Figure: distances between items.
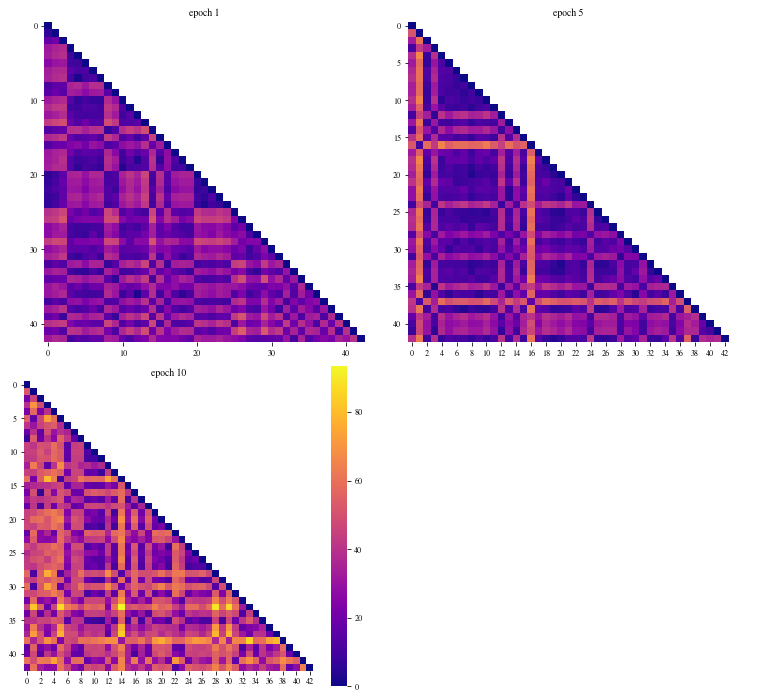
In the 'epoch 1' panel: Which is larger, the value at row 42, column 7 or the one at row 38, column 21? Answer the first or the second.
the second
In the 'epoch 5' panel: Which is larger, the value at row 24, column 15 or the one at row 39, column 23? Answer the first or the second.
the first
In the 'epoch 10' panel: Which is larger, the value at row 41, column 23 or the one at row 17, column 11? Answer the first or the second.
the first
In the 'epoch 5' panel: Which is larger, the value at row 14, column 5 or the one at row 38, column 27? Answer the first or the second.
the first
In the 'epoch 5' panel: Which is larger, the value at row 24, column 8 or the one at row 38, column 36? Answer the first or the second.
the first
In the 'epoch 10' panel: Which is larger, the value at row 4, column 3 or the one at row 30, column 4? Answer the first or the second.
the second
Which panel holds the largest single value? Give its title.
epoch 10
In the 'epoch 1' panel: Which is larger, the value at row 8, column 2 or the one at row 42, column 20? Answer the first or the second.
the second
